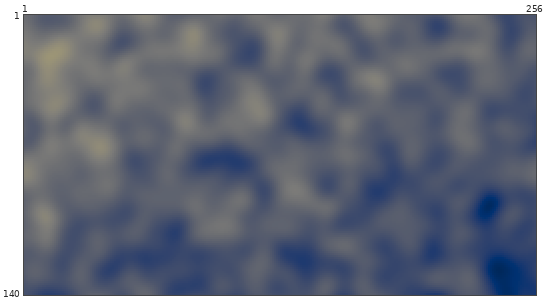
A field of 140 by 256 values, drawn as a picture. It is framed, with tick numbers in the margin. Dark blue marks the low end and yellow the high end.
Grain: smooth. Ninth with the lowest average: bottom right. Odd rows or columns: none. Ninth with the highest average: top left. Slope: up to the top left.
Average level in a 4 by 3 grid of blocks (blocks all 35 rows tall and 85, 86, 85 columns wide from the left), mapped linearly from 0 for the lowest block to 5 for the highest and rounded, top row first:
533 / 432 / 321 / 110
